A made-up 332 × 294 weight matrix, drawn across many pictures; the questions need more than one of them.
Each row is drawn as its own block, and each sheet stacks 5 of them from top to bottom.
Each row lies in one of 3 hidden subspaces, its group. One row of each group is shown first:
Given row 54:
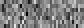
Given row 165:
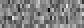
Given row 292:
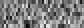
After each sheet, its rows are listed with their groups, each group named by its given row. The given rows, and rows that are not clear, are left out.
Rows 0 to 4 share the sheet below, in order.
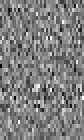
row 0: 292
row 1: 165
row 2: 292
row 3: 165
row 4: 292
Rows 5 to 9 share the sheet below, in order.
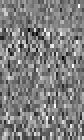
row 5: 165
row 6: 54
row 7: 292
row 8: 292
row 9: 165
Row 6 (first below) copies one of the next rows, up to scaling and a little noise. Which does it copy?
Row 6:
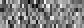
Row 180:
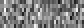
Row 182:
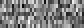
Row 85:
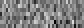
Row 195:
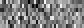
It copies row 195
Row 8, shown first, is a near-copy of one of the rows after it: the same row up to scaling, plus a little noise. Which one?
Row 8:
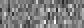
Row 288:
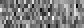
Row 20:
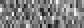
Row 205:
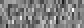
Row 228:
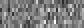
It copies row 228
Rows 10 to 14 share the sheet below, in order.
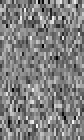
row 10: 292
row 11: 165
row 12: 292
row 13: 54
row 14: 292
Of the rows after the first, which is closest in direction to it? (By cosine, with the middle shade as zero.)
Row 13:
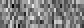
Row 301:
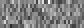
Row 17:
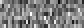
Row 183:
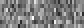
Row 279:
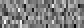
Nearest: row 183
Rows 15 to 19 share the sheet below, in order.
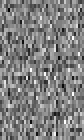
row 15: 165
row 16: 292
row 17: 54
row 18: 292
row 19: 292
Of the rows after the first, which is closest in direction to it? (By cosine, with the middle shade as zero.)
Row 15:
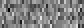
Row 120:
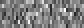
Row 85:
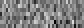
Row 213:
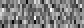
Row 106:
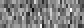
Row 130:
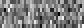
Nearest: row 106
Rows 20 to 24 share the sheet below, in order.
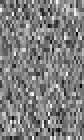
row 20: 292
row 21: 54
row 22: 165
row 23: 292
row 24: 292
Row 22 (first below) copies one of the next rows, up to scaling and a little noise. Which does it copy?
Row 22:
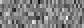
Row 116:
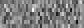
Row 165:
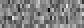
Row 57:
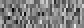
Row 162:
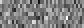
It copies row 162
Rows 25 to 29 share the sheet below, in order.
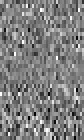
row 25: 54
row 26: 54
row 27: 292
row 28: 292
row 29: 54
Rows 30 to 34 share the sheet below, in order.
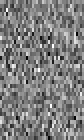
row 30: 54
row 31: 292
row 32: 165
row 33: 165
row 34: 54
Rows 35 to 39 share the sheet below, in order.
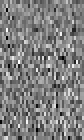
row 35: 54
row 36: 54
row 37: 292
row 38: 292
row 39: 165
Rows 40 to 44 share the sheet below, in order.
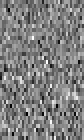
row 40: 165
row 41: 165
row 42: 165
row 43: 292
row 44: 165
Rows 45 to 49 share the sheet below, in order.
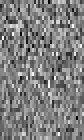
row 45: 292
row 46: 54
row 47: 54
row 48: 292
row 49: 54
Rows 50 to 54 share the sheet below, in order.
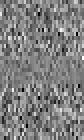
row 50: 54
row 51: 292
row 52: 54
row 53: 54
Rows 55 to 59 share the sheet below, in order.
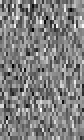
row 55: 54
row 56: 292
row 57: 165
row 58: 165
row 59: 54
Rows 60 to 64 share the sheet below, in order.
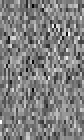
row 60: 54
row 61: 165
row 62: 54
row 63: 54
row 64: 292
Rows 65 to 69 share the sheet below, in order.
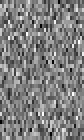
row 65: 54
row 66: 165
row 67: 165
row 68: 292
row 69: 292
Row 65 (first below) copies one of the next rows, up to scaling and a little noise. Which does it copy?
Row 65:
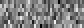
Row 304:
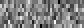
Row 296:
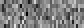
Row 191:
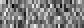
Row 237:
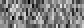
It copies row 304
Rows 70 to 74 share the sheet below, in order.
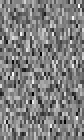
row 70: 165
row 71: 165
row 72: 54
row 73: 292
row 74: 54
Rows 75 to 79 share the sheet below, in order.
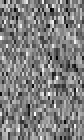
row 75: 165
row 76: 292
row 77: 292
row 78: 292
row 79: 54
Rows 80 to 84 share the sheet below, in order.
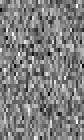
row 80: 292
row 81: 54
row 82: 165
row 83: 292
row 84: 54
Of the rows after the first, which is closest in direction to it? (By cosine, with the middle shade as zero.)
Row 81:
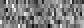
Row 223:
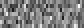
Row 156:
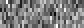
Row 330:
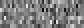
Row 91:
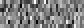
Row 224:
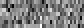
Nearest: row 156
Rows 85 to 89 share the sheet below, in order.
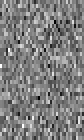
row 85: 54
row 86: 54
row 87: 292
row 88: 165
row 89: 54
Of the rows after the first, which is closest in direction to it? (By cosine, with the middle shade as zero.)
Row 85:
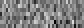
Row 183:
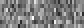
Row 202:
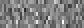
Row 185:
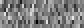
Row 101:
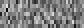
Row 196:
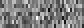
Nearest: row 101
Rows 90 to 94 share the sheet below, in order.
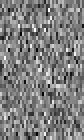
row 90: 165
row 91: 54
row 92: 54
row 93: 292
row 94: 292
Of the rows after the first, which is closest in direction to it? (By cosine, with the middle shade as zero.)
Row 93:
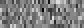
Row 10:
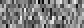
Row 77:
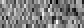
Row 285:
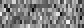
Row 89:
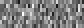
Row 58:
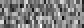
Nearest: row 10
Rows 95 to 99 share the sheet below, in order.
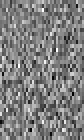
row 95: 54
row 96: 292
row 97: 292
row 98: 292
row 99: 292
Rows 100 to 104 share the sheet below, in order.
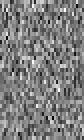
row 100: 54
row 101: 54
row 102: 54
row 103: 292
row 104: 165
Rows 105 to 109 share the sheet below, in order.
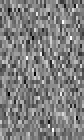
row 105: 292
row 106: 165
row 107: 165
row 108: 165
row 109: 292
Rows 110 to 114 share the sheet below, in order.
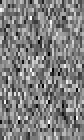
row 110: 292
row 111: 54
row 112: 54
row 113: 292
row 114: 292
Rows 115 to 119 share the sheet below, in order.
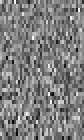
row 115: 54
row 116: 165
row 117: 54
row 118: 165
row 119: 165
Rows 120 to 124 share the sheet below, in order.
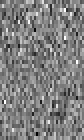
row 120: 165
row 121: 54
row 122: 54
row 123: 292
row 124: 292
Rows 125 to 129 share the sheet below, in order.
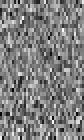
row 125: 165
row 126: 292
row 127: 54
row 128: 54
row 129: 165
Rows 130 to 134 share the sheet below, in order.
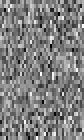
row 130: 165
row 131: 54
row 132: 292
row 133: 165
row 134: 292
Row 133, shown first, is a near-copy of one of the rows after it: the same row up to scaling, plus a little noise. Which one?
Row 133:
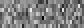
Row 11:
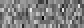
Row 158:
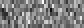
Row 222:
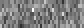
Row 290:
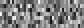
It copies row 11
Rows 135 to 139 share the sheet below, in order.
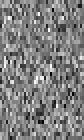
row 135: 165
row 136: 292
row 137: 54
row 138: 292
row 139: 54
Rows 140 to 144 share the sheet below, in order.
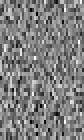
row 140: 292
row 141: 165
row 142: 54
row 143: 54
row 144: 292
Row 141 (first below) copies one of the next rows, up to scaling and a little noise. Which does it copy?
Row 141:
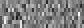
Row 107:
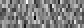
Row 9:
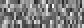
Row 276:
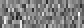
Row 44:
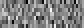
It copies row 276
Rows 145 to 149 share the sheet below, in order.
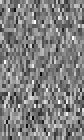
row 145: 165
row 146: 292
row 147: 165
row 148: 165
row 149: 54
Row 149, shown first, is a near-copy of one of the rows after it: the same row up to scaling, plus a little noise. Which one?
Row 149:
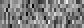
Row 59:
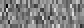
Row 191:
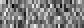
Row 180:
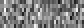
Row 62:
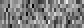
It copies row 62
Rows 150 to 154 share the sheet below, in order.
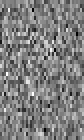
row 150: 165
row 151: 54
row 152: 292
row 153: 165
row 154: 54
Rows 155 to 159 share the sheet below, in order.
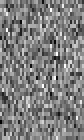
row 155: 165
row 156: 54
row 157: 292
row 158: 165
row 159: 292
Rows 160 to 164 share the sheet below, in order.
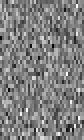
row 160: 54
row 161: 292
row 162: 165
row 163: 54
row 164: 54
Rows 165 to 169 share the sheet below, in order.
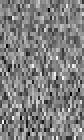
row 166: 292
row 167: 292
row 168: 165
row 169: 54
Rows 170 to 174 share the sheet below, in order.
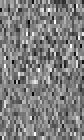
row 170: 292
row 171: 54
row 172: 54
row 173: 165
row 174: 165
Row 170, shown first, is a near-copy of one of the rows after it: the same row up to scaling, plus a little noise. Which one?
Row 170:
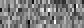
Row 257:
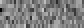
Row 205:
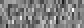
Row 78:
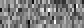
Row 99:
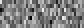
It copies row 78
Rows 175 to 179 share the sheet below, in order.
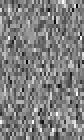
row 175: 292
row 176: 165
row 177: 54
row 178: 54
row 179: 292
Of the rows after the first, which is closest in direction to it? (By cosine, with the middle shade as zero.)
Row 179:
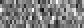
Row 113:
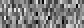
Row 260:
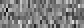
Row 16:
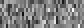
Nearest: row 16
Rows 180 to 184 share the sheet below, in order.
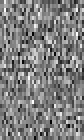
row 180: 54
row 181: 54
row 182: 54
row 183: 54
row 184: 54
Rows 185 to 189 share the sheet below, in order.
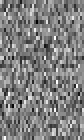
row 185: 54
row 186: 54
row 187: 54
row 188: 165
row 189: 292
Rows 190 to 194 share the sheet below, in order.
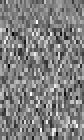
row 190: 54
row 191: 54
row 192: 165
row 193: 292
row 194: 292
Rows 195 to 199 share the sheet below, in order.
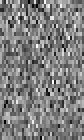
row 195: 54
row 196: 165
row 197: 54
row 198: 165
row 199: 165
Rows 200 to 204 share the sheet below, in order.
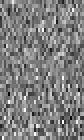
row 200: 292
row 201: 292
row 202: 292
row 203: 165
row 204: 165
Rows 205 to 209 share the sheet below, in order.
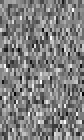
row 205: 292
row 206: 165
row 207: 165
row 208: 165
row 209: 54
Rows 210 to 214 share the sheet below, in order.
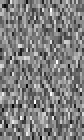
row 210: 165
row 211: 54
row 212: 54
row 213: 165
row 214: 165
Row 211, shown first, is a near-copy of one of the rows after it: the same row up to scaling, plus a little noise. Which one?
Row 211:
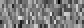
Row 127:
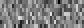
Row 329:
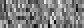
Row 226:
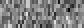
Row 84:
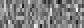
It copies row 127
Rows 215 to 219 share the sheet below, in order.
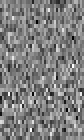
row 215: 292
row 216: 292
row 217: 292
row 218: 165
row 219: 292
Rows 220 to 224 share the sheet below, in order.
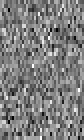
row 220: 165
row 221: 292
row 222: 165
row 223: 165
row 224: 165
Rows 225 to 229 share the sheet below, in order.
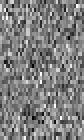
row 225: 54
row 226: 54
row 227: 165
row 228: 292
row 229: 54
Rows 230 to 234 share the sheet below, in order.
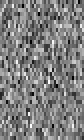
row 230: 54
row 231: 54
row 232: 54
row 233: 292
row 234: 54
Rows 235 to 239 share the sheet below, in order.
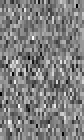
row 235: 292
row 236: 165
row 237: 54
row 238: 292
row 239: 292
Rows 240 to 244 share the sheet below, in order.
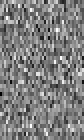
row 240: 292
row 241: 292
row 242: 165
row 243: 292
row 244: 54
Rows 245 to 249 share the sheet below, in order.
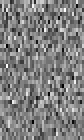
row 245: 54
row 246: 292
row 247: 54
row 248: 165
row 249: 292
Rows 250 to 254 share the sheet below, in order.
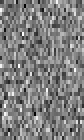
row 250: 292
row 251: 54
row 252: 292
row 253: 165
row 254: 54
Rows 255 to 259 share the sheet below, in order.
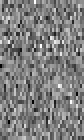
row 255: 54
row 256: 165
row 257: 292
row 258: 54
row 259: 165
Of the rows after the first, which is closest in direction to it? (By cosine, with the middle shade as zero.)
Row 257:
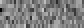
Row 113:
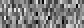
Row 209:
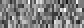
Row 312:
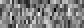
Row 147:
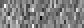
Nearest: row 209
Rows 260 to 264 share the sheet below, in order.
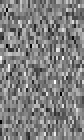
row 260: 54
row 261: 292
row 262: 165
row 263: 165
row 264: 292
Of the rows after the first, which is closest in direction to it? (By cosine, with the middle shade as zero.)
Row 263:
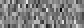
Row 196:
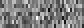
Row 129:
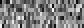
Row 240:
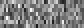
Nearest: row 196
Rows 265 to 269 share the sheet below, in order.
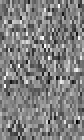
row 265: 165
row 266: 54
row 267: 292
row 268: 165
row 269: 165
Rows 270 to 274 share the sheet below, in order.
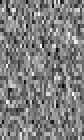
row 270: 165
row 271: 292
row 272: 54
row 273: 292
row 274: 165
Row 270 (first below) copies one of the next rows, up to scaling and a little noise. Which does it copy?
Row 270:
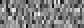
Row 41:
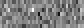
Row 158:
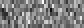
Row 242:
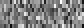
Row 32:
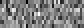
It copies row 32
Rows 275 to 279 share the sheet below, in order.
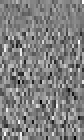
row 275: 54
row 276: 165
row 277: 165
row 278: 292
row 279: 165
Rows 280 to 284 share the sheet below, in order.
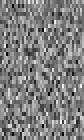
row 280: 54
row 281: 292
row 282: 54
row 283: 292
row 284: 165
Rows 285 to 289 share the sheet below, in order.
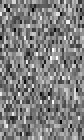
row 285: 165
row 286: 292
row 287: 292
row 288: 292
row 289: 165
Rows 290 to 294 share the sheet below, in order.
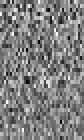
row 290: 165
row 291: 54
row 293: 292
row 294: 165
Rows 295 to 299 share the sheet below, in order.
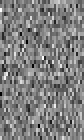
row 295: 292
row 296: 54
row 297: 165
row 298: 292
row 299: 165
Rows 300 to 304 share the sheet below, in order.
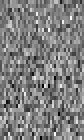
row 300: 292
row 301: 292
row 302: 54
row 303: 292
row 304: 54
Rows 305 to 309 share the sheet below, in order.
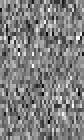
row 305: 292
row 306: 165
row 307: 165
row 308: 54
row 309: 292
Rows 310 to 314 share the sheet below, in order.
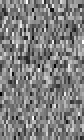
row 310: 165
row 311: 54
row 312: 54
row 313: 292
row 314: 54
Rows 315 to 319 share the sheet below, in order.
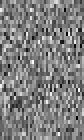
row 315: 292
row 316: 165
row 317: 165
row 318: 165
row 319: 54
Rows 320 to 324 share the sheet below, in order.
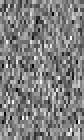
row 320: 54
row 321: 165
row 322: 54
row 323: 54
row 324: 54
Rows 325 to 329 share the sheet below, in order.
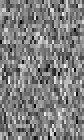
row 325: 165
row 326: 54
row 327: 54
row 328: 165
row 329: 54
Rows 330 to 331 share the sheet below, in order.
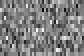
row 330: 292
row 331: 54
